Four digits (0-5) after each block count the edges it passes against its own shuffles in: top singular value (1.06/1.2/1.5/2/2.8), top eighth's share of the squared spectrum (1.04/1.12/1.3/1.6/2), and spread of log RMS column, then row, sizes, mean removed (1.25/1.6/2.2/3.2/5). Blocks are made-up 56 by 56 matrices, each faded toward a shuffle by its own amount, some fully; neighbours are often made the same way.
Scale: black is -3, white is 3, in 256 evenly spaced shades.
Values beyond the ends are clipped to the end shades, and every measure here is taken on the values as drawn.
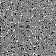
3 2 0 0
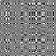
5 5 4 4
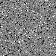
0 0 0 0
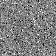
0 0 0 0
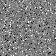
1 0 0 0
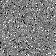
0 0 0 0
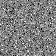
0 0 0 0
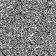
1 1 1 0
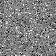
0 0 0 0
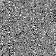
2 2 2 0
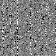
2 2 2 0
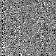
2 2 3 0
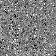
1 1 2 0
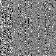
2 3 4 0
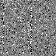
1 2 2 0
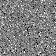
0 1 0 0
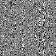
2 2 3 0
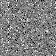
1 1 1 0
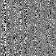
2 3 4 0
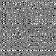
4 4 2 3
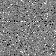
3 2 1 1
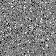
2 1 0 1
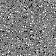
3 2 1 1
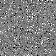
3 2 1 0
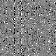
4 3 2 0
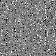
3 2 2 0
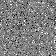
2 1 0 0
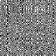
4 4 3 2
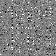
3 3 1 1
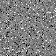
2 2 1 0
